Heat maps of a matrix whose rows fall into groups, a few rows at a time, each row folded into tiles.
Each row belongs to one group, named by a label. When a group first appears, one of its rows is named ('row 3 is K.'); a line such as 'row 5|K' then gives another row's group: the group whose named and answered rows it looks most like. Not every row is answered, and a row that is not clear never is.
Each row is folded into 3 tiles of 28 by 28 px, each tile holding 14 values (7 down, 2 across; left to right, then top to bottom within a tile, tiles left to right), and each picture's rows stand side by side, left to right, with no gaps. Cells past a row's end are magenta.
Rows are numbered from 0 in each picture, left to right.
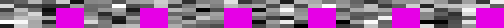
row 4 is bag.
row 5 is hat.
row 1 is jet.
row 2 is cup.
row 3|bag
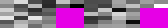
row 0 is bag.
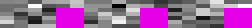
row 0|jet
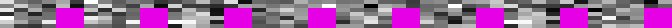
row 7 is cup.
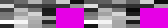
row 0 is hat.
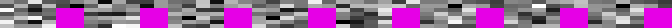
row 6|jet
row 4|hat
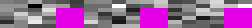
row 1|jet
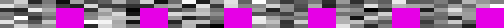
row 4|cup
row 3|cup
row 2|bag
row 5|bag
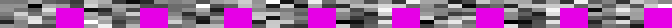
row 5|bag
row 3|bag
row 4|hat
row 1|cup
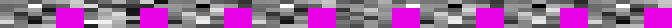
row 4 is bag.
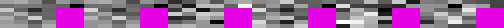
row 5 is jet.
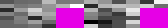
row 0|bag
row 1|hat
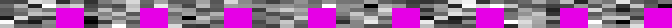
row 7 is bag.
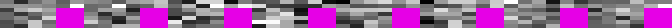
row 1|jet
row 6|cup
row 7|bag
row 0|bag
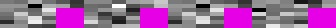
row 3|cup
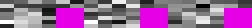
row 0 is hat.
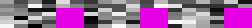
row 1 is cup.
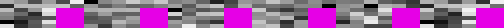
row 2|cup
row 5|hat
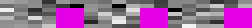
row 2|cup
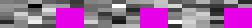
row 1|jet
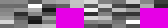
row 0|jet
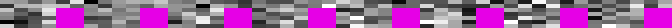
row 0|hat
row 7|cup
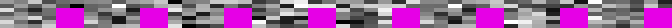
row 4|hat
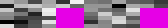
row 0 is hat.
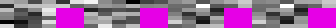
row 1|cup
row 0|hat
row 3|jet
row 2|jet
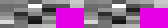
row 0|jet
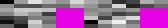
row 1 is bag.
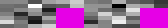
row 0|jet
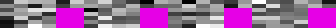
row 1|cup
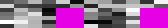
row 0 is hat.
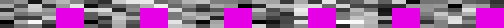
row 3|hat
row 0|bag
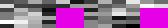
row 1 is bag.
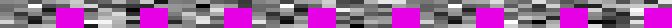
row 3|jet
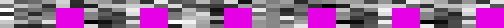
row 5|hat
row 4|hat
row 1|hat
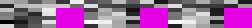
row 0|hat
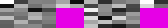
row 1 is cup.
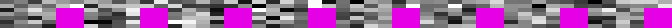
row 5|jet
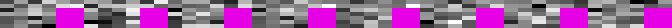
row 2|cup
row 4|bag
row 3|bag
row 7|cup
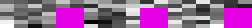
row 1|hat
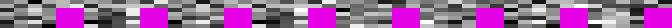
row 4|cup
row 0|bag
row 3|hat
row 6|bag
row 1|hat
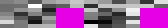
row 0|jet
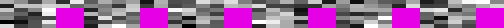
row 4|bag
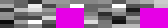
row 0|bag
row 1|jet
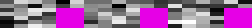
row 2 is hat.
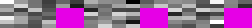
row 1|cup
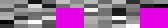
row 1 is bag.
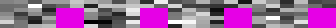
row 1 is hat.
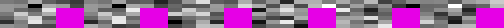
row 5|jet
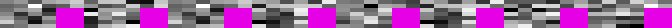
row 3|hat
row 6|cup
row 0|jet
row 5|hat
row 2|jet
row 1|cup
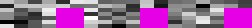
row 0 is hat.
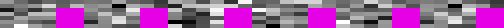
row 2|hat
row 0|cup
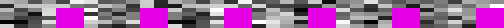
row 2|hat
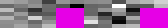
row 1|jet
